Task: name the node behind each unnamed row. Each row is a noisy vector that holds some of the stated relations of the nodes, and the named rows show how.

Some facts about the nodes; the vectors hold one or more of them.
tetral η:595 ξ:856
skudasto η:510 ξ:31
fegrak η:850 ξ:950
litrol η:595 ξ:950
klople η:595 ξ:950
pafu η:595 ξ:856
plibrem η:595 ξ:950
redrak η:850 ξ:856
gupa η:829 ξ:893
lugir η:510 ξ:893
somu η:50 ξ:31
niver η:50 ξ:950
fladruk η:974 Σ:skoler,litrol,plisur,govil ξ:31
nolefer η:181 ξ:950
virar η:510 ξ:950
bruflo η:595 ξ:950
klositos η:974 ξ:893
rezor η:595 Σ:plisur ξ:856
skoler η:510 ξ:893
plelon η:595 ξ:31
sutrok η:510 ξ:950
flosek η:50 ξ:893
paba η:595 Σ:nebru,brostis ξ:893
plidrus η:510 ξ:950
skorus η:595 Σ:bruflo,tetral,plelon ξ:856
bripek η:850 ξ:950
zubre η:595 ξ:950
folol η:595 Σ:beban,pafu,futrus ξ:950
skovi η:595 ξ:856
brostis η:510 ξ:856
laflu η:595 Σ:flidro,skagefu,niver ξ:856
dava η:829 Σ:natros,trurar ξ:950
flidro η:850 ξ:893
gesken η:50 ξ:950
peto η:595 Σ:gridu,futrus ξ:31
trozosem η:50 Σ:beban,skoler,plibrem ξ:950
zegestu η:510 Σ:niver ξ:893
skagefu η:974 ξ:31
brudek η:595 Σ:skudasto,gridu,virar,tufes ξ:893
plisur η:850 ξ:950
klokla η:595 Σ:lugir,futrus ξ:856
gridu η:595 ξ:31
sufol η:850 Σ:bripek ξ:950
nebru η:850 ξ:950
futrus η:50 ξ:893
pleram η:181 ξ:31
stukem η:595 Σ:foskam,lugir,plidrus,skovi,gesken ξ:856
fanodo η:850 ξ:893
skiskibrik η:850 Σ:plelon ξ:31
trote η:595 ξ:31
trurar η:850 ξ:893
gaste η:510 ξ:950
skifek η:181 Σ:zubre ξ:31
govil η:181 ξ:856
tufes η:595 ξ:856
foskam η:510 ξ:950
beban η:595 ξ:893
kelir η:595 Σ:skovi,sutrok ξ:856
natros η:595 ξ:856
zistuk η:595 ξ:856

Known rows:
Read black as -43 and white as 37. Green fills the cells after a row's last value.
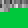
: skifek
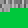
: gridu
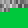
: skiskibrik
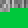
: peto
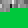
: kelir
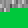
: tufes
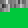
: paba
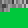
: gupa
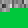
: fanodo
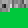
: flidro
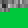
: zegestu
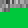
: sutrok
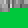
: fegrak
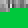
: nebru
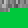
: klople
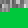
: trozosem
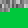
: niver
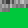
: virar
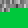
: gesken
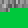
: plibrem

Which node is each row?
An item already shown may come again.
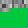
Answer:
fanodo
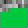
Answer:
skudasto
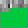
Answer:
bripek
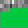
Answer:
laflu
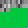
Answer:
somu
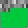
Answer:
brostis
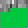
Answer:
skorus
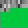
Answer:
somu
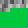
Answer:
klositos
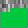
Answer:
brudek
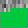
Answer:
beban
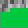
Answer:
klositos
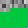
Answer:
trurar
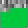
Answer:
govil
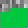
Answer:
trozosem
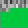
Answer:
fladruk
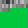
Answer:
virar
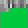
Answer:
nebru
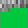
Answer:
redrak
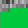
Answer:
virar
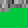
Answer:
dava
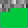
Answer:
brostis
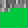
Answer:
nolefer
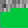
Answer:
beban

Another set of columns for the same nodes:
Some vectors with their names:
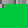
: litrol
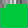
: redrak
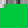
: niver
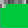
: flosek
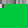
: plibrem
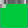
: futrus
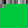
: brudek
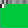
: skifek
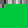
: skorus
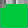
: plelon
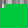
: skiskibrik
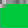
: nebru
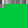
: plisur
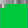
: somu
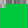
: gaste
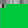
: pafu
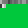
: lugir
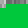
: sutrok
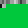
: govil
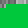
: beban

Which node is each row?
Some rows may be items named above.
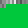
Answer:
redrak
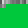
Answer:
plisur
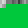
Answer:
gesken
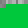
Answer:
skagefu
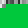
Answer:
trozosem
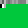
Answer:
pleram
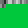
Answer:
skorus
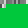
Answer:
nolefer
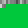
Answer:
sufol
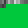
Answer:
rezor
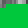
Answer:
paba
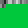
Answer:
skorus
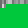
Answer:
skiskibrik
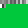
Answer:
folol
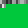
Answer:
zegestu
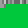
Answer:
dava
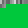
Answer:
brostis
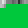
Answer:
gesken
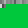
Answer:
zubre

